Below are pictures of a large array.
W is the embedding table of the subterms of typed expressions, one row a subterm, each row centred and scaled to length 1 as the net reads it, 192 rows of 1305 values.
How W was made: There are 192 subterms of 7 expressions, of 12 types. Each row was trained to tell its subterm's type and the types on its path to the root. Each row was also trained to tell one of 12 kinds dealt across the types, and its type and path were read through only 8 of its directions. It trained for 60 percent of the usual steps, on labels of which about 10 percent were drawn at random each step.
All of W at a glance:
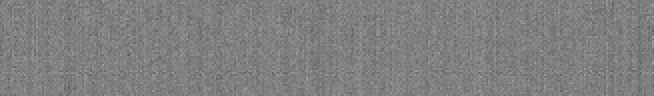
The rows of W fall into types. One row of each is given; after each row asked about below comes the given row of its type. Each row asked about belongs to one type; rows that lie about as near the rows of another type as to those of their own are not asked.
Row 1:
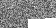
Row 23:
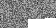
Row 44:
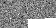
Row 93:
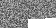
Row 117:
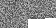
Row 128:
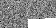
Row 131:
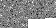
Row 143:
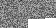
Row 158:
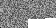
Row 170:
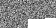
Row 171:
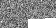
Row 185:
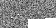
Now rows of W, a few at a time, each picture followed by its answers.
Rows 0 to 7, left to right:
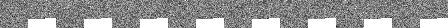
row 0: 131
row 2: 170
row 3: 117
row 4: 158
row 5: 158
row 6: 44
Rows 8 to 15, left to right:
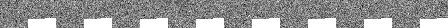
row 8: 23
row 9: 1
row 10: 170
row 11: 143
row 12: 1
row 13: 23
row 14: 131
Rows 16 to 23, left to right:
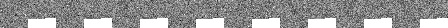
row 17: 117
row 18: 143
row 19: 171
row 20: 185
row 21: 23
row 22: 143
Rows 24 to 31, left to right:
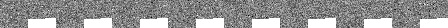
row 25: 23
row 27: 1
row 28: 117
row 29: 143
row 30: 170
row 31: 131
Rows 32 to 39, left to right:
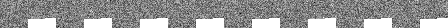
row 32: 128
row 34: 23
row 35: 44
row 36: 93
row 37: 23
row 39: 143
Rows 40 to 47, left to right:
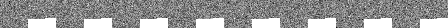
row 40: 185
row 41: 131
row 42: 170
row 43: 23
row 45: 158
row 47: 158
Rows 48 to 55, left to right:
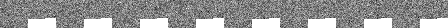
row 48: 93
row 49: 128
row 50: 128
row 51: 143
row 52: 131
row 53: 131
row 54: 171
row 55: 158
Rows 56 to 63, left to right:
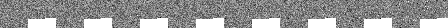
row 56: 93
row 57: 158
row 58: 131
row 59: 158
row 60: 131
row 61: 131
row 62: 185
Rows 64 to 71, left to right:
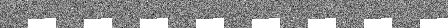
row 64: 128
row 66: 158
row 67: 93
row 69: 185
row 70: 158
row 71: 131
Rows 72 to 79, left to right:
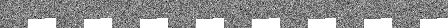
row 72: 171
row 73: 44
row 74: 117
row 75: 170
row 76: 170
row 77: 93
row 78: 117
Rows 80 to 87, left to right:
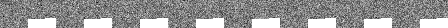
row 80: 117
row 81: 171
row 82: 171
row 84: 44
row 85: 143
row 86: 117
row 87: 171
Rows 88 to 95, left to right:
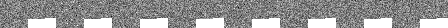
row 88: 44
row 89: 170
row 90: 117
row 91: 23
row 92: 23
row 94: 158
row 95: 171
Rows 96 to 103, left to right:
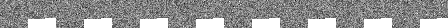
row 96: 158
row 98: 171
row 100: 93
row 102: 117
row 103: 117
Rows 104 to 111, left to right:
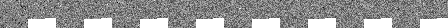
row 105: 143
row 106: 93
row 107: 131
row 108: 93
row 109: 44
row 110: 117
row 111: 117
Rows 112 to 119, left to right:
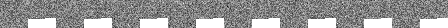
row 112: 117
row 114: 1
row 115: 1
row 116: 128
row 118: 1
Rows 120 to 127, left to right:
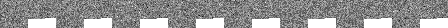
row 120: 128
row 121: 44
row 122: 170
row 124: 117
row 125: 128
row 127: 44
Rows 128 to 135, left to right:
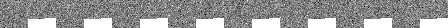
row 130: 1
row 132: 143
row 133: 158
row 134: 23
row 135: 131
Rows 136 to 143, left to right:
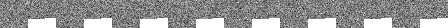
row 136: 117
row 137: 93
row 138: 93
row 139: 128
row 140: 143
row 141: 23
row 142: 158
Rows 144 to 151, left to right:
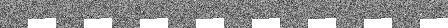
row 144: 128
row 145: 171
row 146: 171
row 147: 44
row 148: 93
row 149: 143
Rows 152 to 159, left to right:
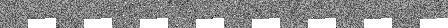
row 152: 117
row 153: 44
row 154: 185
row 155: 143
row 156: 93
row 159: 1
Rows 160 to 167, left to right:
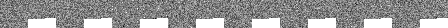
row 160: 23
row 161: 93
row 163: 44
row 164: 131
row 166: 23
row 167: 23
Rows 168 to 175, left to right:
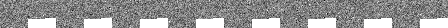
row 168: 131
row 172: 143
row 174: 131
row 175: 1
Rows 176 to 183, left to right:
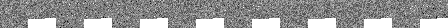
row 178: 170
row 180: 185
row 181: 1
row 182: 1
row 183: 143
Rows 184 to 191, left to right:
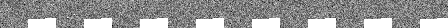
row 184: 143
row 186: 128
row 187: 171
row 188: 185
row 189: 44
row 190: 23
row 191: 171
